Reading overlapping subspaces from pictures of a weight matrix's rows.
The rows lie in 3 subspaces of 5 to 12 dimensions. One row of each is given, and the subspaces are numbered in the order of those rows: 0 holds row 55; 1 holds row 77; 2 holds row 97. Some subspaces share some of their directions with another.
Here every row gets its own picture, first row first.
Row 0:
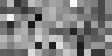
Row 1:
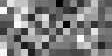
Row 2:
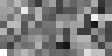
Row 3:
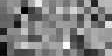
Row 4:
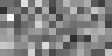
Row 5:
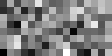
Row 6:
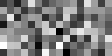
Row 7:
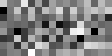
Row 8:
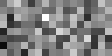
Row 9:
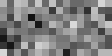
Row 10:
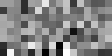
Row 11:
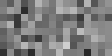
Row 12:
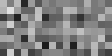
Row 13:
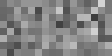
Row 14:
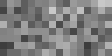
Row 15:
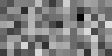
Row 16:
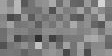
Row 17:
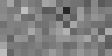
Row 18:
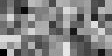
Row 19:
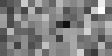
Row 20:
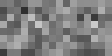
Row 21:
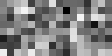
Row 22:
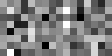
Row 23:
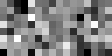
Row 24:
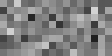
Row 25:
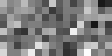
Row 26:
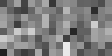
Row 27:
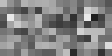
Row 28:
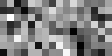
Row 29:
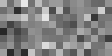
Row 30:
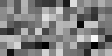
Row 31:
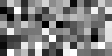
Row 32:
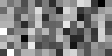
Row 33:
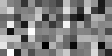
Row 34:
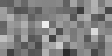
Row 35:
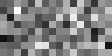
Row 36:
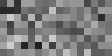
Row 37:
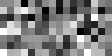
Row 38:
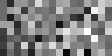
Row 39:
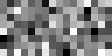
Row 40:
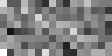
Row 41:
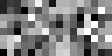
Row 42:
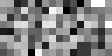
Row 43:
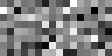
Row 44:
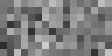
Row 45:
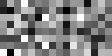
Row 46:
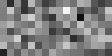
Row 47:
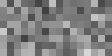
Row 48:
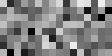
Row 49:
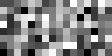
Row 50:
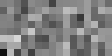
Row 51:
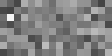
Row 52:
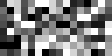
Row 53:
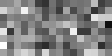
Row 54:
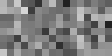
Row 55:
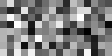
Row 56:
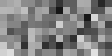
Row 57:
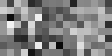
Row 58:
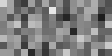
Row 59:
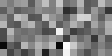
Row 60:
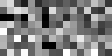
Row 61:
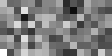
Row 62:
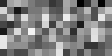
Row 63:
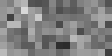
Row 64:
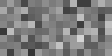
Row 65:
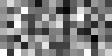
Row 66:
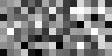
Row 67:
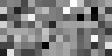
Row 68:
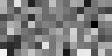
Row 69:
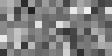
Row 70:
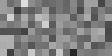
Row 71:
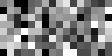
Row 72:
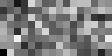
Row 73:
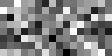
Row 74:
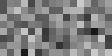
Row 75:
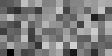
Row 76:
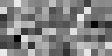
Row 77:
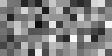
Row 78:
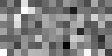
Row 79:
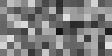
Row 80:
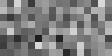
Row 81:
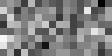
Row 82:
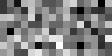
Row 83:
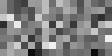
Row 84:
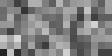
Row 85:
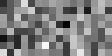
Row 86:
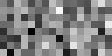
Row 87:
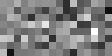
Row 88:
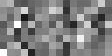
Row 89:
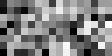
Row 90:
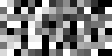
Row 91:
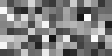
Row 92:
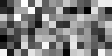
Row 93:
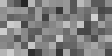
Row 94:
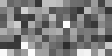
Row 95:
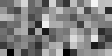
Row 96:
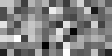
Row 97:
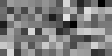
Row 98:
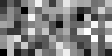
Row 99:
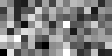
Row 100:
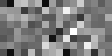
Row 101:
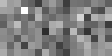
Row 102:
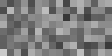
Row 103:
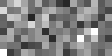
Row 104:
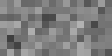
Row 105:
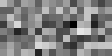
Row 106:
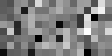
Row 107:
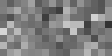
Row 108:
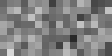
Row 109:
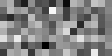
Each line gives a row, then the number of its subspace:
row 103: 1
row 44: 0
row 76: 1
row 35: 1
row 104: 1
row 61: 1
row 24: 1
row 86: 1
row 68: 1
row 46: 1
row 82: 0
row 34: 2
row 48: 2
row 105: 2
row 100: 1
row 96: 2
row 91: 1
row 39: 2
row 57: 0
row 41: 0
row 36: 0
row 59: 2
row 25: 2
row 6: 2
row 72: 2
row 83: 2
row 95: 1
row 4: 1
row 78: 0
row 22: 0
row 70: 2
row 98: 0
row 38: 0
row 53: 2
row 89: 2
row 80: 0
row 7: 2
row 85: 0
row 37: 2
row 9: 0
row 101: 0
